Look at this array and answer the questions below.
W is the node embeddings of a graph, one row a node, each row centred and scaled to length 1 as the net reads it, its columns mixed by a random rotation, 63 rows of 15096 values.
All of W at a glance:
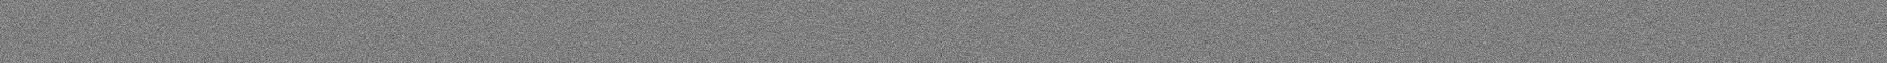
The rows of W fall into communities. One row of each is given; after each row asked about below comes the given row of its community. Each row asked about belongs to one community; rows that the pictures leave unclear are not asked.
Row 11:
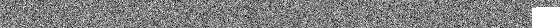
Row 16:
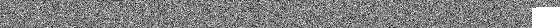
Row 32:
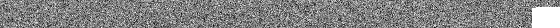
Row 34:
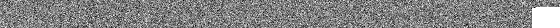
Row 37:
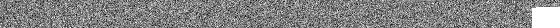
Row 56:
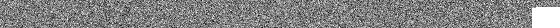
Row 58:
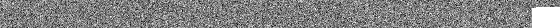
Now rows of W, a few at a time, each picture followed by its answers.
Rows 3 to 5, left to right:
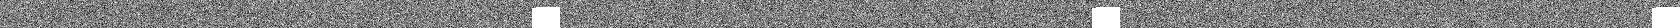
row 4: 34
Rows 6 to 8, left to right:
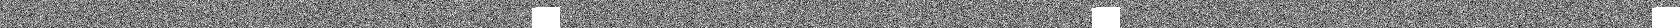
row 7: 37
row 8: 56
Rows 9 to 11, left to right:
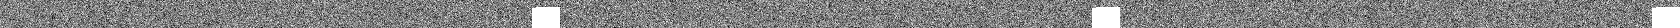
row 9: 56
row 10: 11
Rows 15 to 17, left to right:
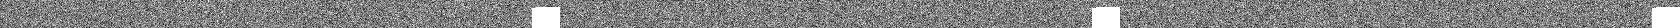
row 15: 37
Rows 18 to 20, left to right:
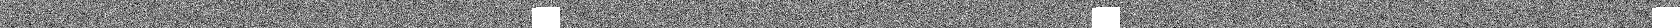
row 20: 11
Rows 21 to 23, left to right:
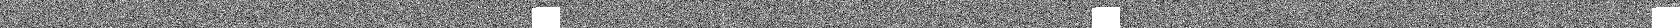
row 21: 11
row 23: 37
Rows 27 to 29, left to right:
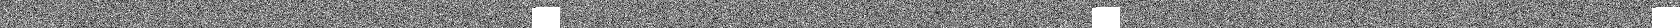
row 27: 34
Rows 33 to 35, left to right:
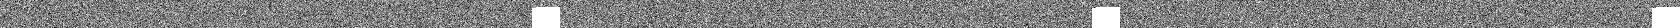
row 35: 16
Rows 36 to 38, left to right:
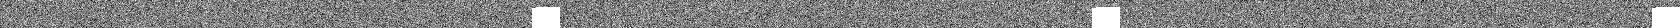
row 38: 16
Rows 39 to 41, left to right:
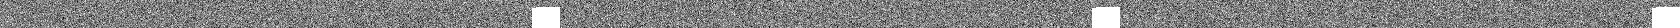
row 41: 16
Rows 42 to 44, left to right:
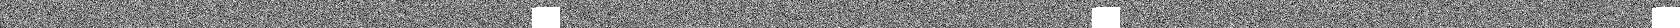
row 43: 16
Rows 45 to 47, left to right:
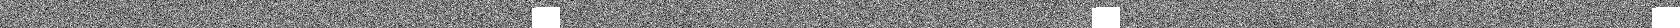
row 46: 56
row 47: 32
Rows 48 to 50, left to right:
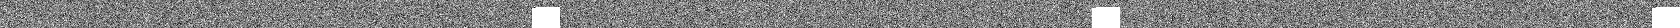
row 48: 34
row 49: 37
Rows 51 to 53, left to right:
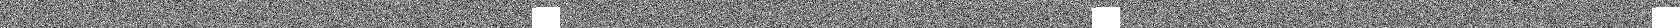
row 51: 11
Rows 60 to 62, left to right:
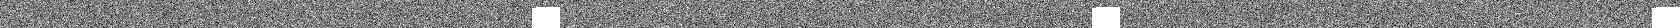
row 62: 58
